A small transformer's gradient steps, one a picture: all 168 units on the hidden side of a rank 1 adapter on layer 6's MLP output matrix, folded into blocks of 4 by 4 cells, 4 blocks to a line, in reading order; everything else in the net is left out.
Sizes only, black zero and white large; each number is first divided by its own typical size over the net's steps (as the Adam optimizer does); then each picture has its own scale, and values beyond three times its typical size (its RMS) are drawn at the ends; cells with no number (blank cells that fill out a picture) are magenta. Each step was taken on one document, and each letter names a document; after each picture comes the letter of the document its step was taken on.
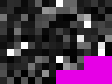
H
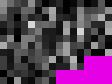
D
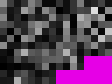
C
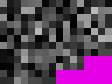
C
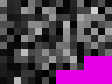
C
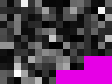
C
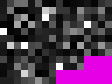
D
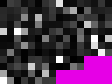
H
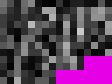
C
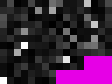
H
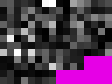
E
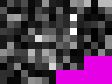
E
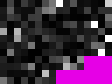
H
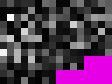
E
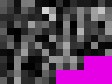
D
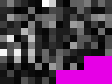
E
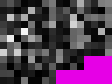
E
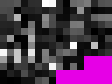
E
